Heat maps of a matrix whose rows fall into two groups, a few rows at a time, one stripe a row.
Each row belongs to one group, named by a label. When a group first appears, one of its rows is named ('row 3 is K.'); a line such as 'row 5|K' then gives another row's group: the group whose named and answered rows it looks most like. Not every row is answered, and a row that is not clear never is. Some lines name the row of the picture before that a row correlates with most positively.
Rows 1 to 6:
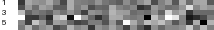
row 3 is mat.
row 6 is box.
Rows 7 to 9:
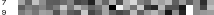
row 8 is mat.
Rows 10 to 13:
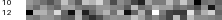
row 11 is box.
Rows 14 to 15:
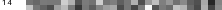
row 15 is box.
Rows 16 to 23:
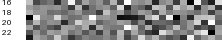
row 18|box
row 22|box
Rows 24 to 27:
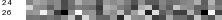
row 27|mat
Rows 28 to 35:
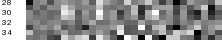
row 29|box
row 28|mat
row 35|mat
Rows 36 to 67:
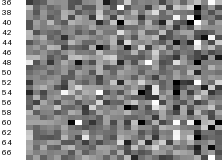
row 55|box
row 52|mat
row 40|mat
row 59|box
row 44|mat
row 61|box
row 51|box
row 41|mat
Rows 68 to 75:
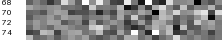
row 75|mat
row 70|box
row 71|box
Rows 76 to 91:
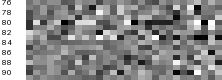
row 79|mat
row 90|mat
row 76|box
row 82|box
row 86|box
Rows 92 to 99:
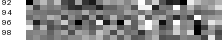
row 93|box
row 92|mat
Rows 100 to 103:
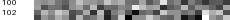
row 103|mat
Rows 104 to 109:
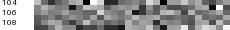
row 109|box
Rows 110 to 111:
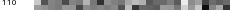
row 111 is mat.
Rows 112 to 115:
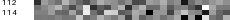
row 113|mat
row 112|mat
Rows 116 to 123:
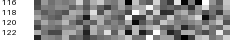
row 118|mat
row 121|mat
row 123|mat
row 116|mat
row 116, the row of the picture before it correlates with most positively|115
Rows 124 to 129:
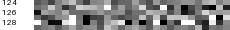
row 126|mat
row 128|box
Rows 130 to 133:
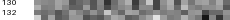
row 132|mat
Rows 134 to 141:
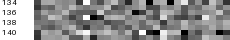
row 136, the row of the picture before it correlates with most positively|130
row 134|mat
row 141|mat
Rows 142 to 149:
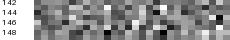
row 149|box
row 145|box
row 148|box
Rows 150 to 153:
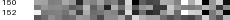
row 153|mat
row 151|box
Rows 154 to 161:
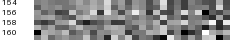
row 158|box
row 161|box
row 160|mat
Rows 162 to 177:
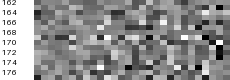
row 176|mat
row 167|mat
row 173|box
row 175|mat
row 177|mat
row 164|box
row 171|box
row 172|box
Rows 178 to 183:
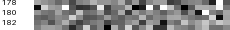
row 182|box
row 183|box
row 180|mat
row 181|box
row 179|mat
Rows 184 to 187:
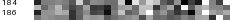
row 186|mat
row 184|mat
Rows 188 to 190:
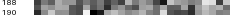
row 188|box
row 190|mat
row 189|mat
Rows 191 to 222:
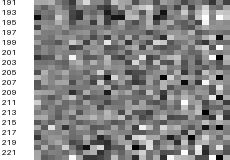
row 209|box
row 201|mat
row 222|box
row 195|mat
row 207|mat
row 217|mat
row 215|box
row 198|box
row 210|box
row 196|mat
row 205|mat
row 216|box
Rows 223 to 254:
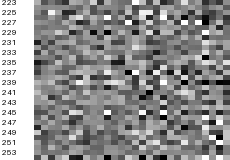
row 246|box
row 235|box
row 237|mat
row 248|mat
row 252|box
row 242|box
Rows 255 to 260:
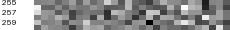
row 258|mat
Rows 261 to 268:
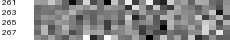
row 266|box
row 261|box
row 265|box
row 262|mat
